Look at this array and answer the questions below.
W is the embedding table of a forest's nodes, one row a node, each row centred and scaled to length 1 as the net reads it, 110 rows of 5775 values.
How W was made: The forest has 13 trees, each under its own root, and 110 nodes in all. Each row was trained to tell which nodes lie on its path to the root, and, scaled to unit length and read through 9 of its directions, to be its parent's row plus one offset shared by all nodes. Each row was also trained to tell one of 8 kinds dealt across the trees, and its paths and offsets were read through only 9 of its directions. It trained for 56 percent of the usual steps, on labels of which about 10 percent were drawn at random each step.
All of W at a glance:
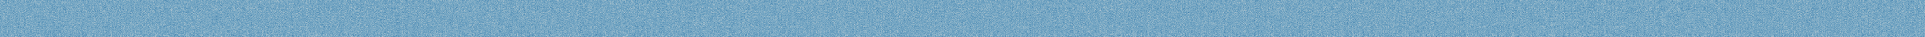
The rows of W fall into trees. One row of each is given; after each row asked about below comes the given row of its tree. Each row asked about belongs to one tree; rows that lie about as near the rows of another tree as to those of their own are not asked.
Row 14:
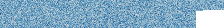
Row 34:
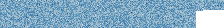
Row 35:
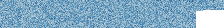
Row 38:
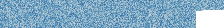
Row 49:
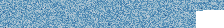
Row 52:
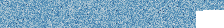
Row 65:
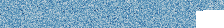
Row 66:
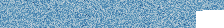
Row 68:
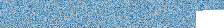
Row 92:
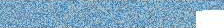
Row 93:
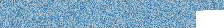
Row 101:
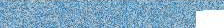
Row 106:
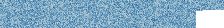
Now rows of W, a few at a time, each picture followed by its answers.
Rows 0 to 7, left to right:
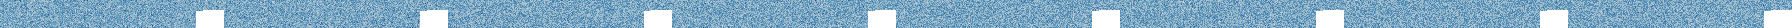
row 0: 101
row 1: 66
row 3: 34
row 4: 35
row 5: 93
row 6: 34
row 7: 68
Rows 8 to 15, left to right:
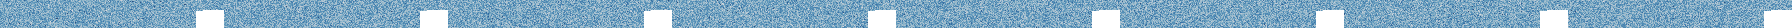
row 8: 93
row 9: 93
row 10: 52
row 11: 49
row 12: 52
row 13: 92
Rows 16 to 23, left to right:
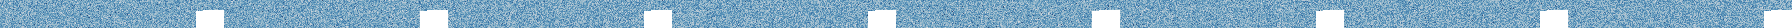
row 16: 93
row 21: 68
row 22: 101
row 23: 49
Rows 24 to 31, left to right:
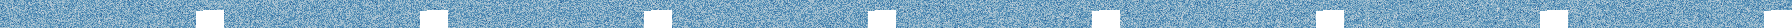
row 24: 66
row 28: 38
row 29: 106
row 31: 35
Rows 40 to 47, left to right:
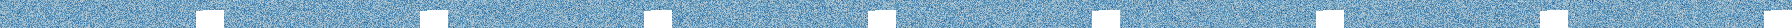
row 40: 35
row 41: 34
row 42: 35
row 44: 68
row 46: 49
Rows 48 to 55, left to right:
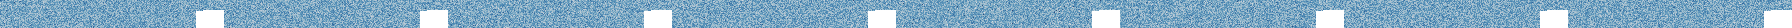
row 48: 34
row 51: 34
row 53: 38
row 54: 34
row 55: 35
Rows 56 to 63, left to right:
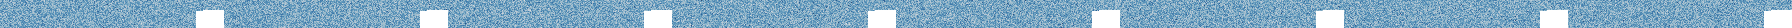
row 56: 106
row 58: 14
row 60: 49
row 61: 106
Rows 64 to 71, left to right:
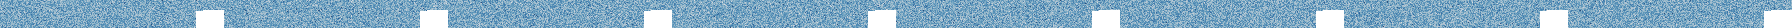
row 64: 34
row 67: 66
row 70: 106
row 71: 66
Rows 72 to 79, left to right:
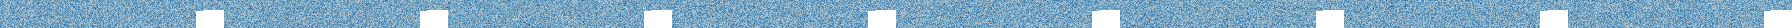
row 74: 68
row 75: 38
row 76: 35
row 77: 106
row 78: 66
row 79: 101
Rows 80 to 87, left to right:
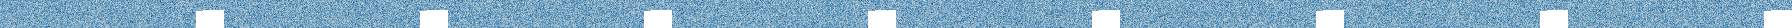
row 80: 66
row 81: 93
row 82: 101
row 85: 66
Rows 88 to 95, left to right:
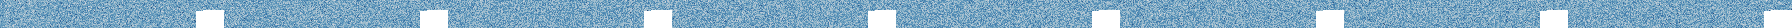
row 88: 35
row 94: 92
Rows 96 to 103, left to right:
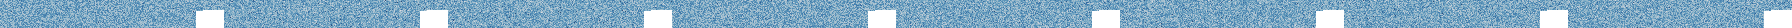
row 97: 92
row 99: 65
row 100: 93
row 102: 106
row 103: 106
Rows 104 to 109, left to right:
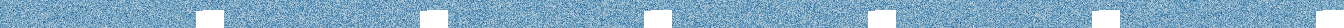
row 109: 101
